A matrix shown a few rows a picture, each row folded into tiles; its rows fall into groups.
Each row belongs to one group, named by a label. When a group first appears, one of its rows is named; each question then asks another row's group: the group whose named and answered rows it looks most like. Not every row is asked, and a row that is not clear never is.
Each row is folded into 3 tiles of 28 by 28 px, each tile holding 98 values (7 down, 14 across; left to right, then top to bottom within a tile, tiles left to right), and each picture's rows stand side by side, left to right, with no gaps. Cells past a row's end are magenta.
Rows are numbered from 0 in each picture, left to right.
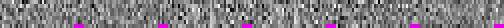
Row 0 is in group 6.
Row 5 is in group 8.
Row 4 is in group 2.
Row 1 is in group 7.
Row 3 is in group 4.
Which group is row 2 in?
4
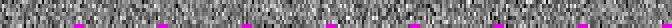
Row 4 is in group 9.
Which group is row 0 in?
2
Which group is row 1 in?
9
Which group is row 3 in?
8
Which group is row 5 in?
7
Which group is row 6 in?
2
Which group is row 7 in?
8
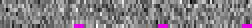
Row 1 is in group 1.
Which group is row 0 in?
8
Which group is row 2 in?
6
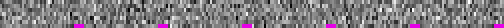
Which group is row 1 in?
9
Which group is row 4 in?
4
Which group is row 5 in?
7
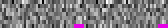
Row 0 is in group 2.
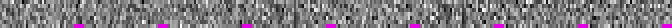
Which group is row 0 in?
6
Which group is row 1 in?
9
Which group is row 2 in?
1
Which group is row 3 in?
9
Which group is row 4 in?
4
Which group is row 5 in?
9
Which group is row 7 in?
2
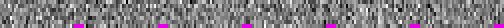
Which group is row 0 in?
9
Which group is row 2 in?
6
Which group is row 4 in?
4
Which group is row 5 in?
7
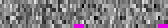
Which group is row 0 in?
9
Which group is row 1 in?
4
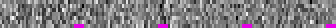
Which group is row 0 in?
9
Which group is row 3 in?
9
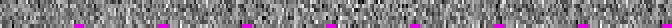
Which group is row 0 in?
8
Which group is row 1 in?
4
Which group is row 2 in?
1
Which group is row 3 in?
4
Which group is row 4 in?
6
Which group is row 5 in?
6
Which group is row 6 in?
1
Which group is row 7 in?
1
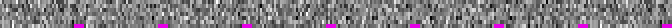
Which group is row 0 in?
1
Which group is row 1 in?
6
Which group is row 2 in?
7
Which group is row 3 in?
7
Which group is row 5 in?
4
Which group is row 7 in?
1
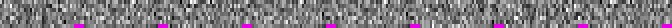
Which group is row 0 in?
9
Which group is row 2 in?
2
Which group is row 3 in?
7
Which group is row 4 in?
7
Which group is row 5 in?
1
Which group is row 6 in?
9
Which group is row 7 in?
2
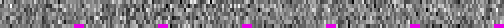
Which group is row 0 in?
9
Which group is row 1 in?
9
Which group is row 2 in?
2
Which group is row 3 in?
8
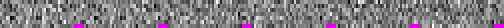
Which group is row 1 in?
4
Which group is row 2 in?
7
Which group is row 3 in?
6
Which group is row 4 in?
2
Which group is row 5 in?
1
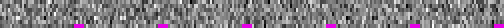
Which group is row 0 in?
7
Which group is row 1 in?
9
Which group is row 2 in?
6
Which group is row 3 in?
8
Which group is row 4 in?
4
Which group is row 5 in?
1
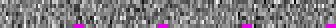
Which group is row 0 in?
6
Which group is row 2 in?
7
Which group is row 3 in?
2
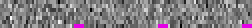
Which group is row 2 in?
8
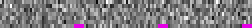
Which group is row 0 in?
9
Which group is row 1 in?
2
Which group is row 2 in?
7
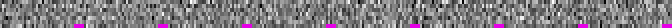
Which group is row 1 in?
6
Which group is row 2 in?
2
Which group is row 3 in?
7
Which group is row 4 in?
6
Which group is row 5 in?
2
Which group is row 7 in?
8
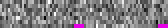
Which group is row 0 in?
7
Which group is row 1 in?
1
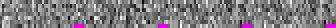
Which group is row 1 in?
9
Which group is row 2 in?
1
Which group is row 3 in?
1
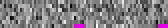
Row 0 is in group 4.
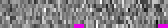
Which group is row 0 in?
4
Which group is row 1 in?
1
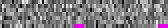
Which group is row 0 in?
2
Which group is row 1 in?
8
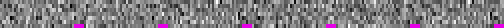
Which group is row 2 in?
7
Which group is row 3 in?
2
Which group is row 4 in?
1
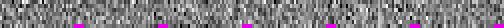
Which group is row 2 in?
8
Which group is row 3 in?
6
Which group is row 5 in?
6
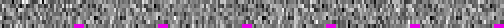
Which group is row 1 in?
4
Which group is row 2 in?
6
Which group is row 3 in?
4
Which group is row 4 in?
8
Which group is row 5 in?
4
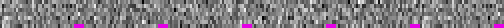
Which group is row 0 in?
6
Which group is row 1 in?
9
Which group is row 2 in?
8
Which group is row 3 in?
4
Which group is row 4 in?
2
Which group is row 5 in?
6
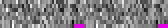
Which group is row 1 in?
1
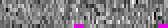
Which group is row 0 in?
8
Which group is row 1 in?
7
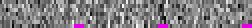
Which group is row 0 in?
8
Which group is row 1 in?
6
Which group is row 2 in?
4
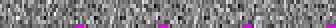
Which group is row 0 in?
7
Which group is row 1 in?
4
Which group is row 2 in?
4
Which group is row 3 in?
6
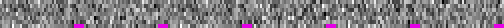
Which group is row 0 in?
1
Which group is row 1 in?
4
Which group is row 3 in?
9
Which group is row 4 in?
1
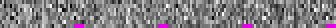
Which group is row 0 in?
4
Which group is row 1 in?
4
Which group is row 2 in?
7
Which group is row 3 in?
9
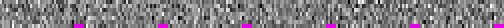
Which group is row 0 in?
1
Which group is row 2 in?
4
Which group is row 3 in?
7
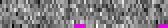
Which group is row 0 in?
8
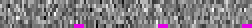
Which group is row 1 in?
8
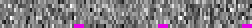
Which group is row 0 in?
9
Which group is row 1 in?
8
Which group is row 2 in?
9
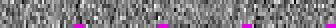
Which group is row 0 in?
6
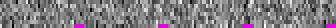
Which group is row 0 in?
8
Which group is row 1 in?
8
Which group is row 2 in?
6
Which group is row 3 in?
1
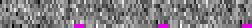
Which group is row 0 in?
8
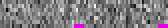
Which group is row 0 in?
8
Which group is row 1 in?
9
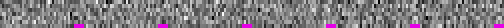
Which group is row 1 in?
6
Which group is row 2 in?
7
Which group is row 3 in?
8
